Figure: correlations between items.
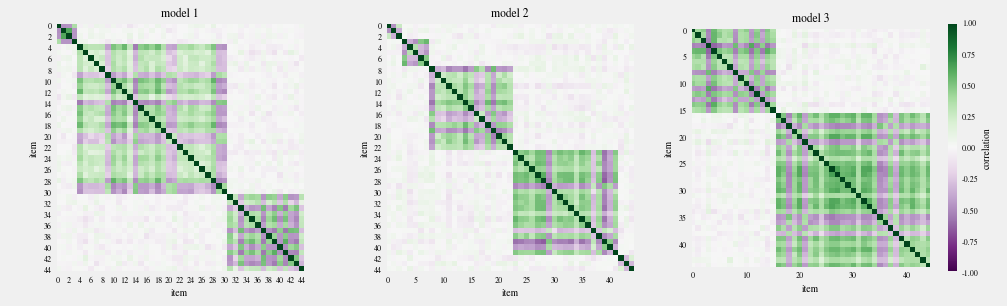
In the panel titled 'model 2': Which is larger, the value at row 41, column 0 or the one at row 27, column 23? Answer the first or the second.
the second
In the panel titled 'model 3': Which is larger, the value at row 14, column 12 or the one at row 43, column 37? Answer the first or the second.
the first
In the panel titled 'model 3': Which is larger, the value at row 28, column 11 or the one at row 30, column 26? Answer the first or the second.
the second
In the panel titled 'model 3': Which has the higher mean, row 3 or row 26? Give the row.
26
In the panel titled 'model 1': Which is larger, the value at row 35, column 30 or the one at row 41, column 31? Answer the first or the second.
the second
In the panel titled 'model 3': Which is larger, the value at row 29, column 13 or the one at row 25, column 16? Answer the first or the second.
the second
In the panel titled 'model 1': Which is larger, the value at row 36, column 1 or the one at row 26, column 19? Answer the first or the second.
the second
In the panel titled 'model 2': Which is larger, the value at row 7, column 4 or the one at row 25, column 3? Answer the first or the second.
the second
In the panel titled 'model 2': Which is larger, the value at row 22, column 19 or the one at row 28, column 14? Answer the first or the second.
the second
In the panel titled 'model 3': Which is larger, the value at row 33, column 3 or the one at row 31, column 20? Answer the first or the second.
the second
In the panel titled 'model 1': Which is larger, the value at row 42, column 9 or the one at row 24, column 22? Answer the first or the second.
the second
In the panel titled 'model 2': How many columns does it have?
45
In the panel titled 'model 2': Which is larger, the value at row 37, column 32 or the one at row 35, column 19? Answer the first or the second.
the second
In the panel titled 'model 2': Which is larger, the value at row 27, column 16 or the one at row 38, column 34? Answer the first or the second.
the second
